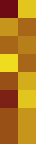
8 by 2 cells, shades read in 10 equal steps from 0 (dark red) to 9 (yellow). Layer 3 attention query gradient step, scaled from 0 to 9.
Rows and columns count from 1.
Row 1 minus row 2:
-6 4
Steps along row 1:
up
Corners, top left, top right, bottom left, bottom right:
0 8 3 6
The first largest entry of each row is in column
2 1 2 1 2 2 2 2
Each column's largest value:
9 8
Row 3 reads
4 5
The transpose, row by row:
0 6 4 9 3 1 3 3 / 8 4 5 4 7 8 6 6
